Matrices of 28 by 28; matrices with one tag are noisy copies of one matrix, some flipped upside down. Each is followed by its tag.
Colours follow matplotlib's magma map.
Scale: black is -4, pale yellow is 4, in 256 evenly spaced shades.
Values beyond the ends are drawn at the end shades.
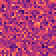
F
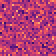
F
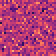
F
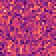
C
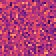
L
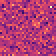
F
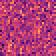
C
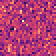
C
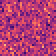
C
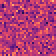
F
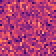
C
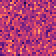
C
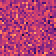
L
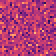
L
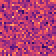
F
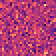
L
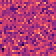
F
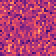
C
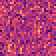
C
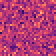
F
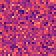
F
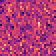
C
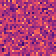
F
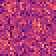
C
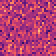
C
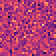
L
